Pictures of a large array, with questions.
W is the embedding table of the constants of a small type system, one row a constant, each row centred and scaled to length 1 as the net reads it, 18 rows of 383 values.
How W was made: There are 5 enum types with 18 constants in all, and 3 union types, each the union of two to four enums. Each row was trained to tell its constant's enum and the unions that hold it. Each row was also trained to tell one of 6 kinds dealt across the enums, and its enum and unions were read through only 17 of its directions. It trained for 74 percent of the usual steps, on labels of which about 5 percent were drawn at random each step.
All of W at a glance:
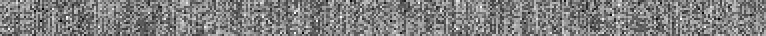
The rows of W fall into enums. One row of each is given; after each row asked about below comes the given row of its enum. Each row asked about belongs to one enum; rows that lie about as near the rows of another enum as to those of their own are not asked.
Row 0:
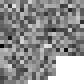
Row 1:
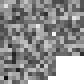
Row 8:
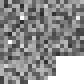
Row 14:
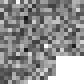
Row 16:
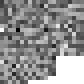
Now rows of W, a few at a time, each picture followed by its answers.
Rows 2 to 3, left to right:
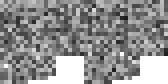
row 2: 8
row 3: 14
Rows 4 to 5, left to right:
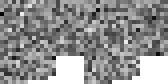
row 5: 8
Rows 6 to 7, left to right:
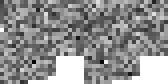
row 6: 16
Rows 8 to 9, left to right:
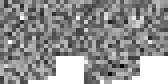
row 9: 16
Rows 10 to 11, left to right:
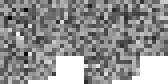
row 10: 14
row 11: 14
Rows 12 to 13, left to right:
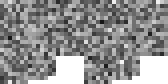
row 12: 16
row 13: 0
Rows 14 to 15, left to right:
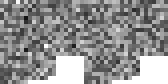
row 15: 16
